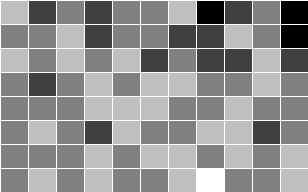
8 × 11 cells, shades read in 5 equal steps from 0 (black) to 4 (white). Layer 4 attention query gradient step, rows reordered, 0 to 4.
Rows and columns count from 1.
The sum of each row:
17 19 22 25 26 24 27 28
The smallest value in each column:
2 1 2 1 2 1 1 0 1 1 0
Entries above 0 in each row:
9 10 11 11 11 11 11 11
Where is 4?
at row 8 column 8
